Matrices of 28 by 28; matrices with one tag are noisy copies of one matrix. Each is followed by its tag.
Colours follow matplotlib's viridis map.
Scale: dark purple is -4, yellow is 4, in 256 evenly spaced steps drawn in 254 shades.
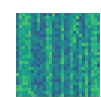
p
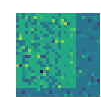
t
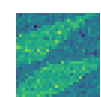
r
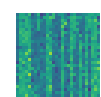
p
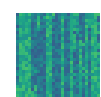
p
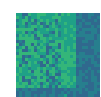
t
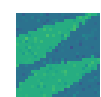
r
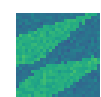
r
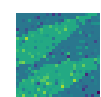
r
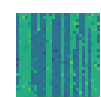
p
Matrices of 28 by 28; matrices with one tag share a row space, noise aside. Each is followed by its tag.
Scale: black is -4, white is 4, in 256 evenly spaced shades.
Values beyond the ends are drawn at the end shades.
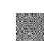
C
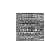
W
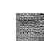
W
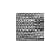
W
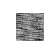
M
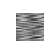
M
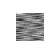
M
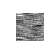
M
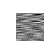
M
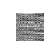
W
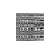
W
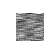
M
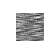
M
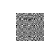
C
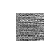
W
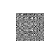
C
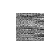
W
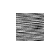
M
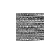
W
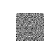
C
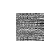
W
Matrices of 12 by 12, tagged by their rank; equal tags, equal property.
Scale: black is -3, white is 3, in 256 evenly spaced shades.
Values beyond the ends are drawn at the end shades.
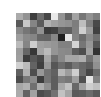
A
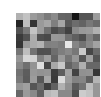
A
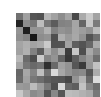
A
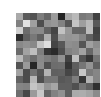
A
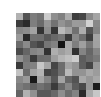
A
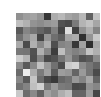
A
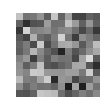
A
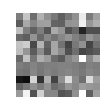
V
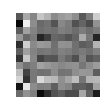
V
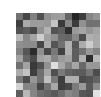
A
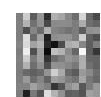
V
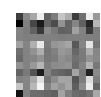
V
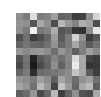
V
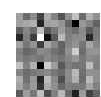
V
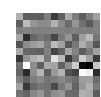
V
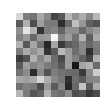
A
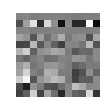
V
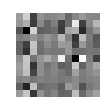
V
